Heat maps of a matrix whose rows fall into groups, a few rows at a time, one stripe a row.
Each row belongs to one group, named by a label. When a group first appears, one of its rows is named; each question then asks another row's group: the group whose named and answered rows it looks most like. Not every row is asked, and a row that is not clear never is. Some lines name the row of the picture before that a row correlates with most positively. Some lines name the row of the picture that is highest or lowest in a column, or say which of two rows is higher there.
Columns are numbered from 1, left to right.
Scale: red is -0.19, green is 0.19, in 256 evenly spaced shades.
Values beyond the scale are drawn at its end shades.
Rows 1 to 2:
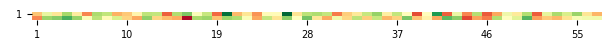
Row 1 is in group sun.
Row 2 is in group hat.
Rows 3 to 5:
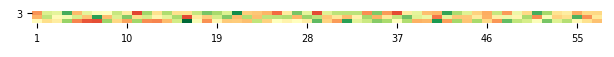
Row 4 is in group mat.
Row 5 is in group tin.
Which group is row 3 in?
hat
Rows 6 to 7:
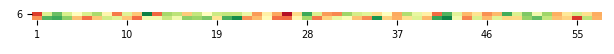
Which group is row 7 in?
hat
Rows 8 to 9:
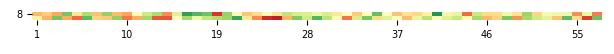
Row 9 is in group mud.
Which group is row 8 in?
sun
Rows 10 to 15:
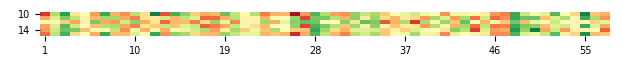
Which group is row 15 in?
mat
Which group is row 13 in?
sun
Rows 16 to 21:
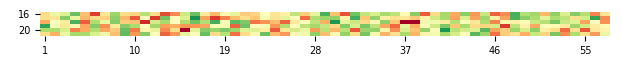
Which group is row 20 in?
mud
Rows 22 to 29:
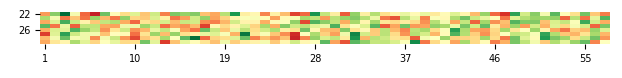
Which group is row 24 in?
sun
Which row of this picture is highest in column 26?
24
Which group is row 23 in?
mud
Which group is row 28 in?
sun
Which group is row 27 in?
hat
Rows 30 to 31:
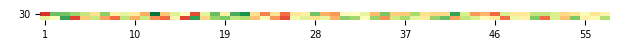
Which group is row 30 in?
hat
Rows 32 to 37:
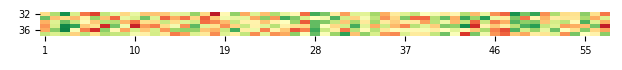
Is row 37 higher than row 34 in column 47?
No
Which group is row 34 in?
sun
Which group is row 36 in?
mat
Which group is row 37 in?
mud
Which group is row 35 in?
hat
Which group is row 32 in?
mat
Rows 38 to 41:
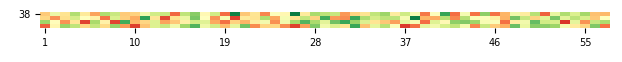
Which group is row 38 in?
sun
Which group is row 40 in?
mud
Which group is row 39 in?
tin
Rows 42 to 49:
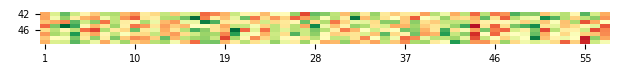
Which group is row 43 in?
sun
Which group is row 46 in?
mat
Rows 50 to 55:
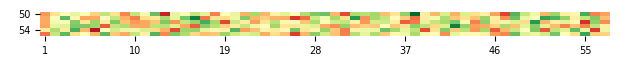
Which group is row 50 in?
mat
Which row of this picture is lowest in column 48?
53
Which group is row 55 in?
mat
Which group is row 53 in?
hat
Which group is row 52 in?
sun
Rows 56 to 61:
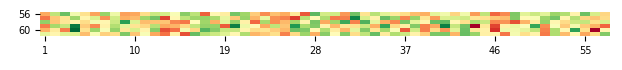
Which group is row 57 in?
tin
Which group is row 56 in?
sun
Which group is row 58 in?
mud
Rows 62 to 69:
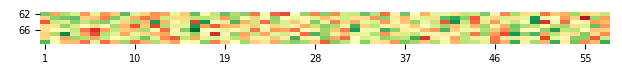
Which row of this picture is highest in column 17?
64
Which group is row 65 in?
sun
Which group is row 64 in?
mat
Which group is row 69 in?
mud
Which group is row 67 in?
mat
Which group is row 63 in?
hat
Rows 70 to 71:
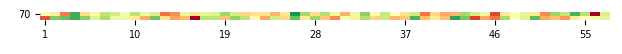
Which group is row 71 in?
hat
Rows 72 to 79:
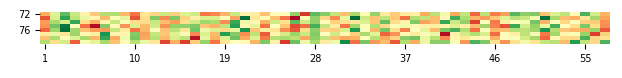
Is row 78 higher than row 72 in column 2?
Yes
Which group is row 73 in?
hat
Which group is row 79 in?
mud
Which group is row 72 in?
sun
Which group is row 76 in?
hat
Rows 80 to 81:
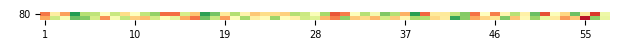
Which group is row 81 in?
hat
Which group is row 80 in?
tin
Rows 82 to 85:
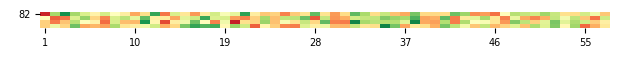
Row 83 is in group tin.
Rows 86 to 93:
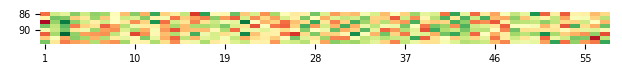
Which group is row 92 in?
tin
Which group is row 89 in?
mud
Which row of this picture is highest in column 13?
87
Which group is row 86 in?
mat
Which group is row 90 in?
mud
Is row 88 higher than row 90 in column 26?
No
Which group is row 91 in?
hat
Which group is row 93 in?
mud
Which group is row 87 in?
mud
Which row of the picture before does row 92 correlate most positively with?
83
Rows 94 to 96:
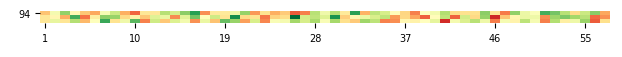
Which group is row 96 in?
mat
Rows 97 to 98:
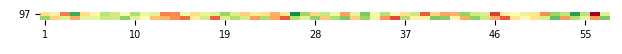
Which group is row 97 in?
tin
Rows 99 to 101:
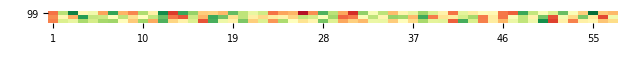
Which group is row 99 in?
mat
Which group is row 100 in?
tin
